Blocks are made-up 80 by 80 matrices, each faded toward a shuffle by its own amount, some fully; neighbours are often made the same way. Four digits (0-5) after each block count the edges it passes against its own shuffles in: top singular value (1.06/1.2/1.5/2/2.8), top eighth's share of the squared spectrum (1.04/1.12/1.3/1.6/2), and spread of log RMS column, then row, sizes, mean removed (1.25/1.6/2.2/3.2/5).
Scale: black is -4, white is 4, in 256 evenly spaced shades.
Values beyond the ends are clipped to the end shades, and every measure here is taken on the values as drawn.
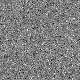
0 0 0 0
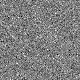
0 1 0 0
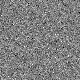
0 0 0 0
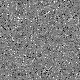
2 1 0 0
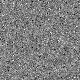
0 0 0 0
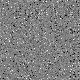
2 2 0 0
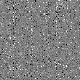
3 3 2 0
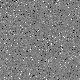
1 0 0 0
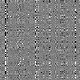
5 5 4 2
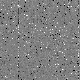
3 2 1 0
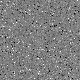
1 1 0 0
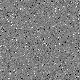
1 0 0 0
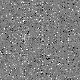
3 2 1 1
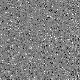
3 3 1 0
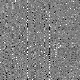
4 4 2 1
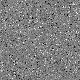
2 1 0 0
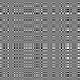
5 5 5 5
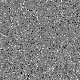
2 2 0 0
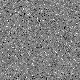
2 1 0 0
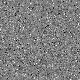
2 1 0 0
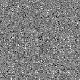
3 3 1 1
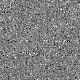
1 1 0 1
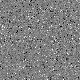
3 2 0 1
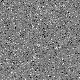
1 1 0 0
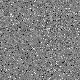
3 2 0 1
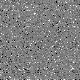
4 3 0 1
